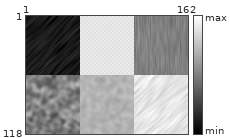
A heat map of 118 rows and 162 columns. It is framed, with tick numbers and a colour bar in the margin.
The table splits into 2 rows of 3 panels. Panel 1,1: very low, slanting up to the right, faint in contrast. Panel 1,2: very high, checkered, faint in contrast. Panel 1,3: middling, streaked downward, faint in contrast. Panel 2,1: middling, blotchy. Panel 2,2: high, blotchy, faint in contrast. Panel 2,3: very high, slanting up to the right, faint in contrast.
